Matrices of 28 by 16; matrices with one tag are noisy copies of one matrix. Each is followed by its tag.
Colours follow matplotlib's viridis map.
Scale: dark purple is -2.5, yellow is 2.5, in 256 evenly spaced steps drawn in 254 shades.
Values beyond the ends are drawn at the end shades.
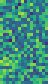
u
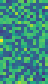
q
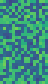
q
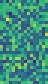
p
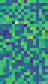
q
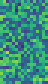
u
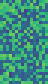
p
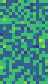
q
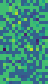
p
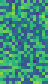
u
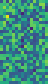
p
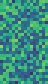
p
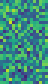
p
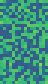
q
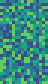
q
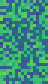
u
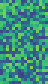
p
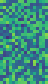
q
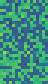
u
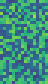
q
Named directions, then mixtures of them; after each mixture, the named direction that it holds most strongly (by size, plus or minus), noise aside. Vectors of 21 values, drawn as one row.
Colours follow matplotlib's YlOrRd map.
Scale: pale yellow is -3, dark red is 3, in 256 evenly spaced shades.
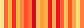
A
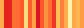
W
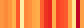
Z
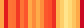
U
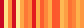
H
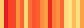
W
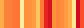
Z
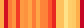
U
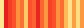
W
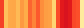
U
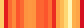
U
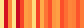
H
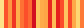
A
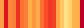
U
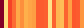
A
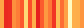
W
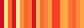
H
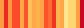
U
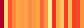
A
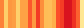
U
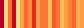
H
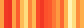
W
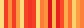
A
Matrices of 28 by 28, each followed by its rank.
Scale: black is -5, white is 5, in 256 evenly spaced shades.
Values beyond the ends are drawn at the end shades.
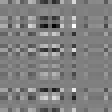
one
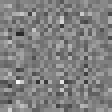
five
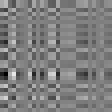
one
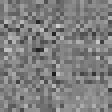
five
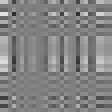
one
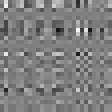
two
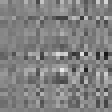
two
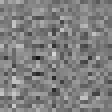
five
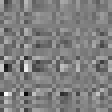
two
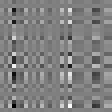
one
